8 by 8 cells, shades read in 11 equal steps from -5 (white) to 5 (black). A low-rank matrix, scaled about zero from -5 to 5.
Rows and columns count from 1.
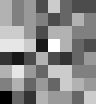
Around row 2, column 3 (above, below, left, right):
-1 -1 0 0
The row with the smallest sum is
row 6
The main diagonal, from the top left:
-2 0 -1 4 2 -3 -2 -3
